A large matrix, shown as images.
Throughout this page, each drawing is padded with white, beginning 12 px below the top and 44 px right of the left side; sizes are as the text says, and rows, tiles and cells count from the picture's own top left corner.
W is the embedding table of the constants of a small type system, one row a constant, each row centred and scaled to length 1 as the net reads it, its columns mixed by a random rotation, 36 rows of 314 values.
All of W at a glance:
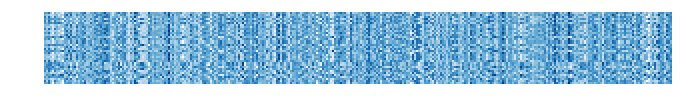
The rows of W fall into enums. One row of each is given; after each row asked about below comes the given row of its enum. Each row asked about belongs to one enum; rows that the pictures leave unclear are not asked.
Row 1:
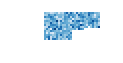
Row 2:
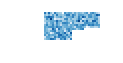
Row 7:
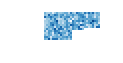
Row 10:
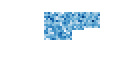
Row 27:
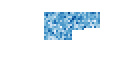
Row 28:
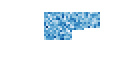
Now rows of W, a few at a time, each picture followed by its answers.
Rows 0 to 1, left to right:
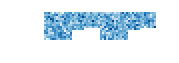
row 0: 10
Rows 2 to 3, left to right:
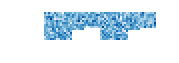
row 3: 28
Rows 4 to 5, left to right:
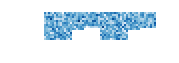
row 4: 2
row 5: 28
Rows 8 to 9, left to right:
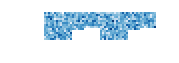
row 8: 2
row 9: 1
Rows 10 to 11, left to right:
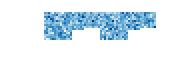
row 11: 1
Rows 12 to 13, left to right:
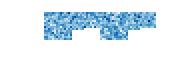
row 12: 27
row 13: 10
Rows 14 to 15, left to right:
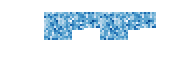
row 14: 7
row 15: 7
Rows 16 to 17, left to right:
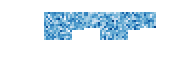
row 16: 28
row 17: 1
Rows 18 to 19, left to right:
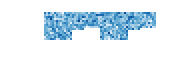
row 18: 2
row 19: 27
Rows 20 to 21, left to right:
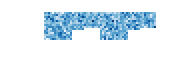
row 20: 10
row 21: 1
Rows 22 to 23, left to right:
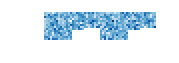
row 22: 7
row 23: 1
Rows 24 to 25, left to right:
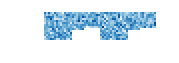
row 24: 2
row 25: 28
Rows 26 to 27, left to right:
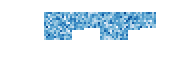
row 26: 28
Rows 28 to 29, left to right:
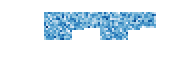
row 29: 2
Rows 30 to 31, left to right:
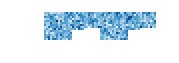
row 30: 1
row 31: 27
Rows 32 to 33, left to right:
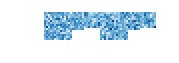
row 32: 28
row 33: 1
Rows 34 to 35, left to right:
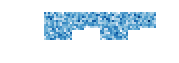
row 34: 2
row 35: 10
